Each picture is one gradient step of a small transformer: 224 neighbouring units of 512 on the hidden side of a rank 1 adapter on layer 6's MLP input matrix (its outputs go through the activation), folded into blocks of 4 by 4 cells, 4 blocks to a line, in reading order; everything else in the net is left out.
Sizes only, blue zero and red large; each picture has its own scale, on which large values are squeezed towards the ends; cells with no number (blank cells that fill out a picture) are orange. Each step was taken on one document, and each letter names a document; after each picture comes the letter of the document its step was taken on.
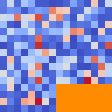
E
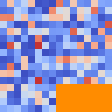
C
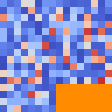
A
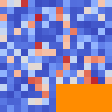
E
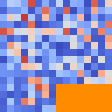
C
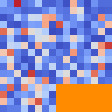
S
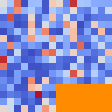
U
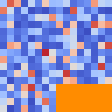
U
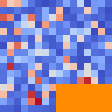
S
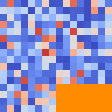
U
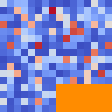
C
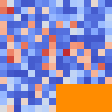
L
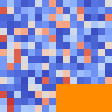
L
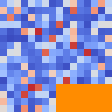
U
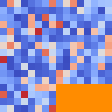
U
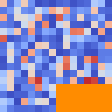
E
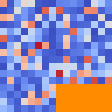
E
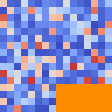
A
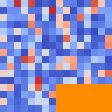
C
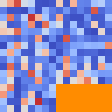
S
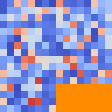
C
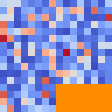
L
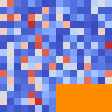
S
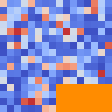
C
